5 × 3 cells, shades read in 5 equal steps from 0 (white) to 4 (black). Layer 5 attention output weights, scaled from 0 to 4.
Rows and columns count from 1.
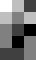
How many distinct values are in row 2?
2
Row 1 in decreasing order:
3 1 0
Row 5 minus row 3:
1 0 -2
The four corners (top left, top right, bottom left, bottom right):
0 3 3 2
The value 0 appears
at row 1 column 1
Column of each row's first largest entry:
3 2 3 2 1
